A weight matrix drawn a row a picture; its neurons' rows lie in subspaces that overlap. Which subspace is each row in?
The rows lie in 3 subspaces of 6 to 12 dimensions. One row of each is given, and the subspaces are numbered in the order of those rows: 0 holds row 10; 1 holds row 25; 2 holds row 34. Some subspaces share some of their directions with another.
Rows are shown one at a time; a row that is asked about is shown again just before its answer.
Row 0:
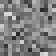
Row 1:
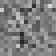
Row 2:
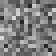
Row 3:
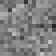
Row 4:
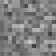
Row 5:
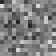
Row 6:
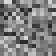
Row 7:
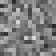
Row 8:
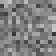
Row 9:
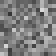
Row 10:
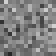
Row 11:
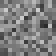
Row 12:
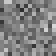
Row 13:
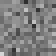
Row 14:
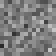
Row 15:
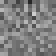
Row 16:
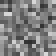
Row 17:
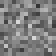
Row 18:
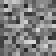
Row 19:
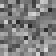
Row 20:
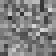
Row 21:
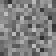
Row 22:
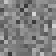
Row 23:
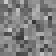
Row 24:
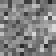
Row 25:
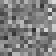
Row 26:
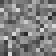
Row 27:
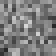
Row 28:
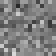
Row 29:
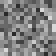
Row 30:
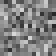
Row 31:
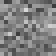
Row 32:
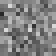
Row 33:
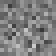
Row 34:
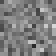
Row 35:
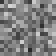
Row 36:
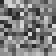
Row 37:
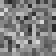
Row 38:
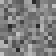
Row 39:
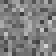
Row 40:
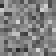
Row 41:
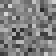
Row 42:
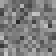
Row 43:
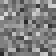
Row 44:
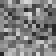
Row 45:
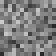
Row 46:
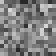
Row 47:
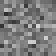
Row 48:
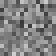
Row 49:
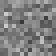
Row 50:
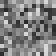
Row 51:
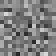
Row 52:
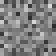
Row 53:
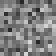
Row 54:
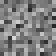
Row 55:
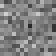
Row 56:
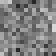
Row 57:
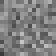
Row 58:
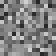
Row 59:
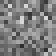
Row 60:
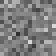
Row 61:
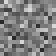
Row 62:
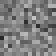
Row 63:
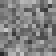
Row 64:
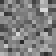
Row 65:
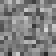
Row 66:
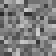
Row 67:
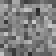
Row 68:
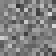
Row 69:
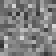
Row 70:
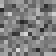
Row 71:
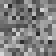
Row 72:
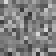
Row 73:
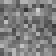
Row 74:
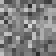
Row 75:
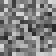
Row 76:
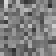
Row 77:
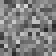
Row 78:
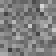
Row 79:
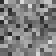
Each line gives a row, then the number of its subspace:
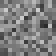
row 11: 0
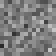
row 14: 1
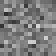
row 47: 2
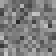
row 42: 0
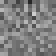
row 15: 1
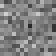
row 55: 1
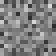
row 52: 1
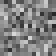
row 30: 1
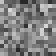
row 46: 0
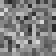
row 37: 1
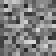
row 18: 2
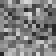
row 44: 0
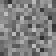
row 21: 1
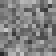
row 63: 0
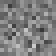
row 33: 2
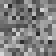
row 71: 2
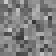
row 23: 1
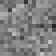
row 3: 1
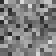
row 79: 0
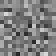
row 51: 2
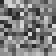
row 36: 0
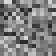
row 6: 1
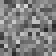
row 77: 1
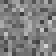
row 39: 1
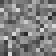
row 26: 1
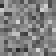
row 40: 1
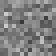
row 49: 1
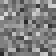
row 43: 0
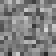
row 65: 2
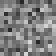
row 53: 1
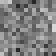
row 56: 0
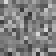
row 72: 0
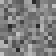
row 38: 2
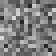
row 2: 1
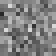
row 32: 1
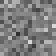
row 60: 2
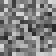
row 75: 1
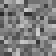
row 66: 2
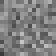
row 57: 1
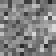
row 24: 1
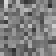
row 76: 1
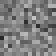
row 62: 1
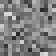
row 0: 0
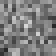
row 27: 2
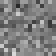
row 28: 1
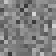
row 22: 0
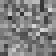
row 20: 1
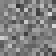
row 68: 1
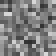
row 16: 2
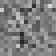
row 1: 1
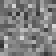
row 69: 1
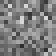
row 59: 1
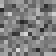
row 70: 1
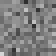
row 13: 1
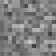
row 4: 2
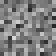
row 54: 2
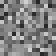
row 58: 0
